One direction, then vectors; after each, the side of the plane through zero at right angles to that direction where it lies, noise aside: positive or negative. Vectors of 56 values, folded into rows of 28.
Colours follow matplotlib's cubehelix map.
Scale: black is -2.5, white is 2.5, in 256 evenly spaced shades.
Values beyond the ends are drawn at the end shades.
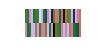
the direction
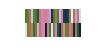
positive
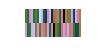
positive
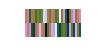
negative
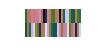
positive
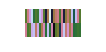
positive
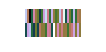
negative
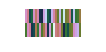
negative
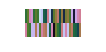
positive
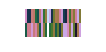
positive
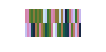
negative
